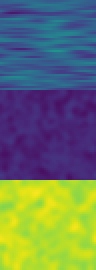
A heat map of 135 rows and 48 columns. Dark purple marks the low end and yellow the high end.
The table splits into 3 rows of 1 panel. Panel 1,1: low, streaked across. Panel 2,1: very low, blotchy, faint in contrast. Panel 3,1: very high, blotchy, faint in contrast.
